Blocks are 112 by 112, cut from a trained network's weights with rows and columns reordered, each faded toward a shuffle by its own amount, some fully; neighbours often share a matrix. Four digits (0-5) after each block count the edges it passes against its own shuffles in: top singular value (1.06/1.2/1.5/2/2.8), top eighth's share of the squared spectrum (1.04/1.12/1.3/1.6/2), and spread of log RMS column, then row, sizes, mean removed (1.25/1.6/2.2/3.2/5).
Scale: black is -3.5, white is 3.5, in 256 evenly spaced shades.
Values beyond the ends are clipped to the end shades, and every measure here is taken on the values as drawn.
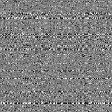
5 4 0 4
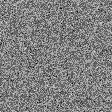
0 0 0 0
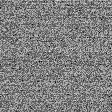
2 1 0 0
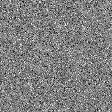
2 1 0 0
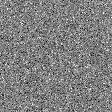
0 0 0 0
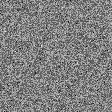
0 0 0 0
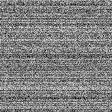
5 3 1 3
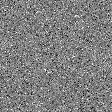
0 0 0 0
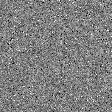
1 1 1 0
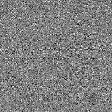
4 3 0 2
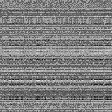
5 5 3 4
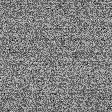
2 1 0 0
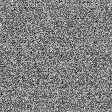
1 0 0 0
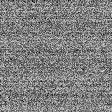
3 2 0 1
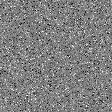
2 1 0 0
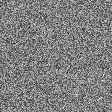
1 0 0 0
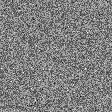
0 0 0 0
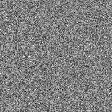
3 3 0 1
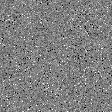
2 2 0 0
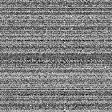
5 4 2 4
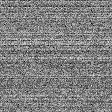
4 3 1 2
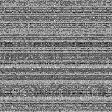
5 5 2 4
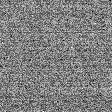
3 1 0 0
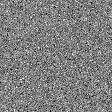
1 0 0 0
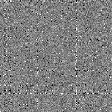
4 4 2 2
